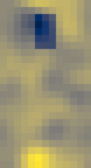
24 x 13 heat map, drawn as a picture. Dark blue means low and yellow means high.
The ninth with the lowest average is the top middle. An odd patch, lower than its surroundings, sits in the top middle. Values change most from cell to cell in the top middle. The bottom middle is the ninth with the highest average. The values are skewed, with a long tail toward low values.
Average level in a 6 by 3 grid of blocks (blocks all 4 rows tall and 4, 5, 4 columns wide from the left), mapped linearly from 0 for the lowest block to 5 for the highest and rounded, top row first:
214 | 203 | 333 | 332 | 332 | 353
